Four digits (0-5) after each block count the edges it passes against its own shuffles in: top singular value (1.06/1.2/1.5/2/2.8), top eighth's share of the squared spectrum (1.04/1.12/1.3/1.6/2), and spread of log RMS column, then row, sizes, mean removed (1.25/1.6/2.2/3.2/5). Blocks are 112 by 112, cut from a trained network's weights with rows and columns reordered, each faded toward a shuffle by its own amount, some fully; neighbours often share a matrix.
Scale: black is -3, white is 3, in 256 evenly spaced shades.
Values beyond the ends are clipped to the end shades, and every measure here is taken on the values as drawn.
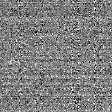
3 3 3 1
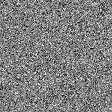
2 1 0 0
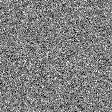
1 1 0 0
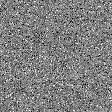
0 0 0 0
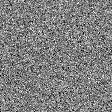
0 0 0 0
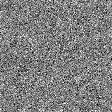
2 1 0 0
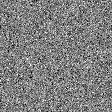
0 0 0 0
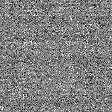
2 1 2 0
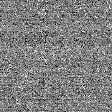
2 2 2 0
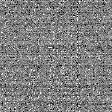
3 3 3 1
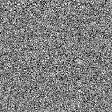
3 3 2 1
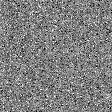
0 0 0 0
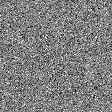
0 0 0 0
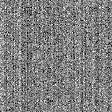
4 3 1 2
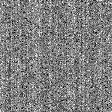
3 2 0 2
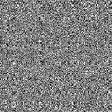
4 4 2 2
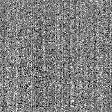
3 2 0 2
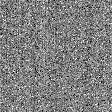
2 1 0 0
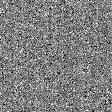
1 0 0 0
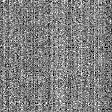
4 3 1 3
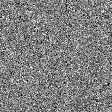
0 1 0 0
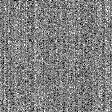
3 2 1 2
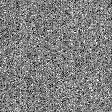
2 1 0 0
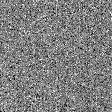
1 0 0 0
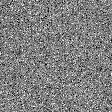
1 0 0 0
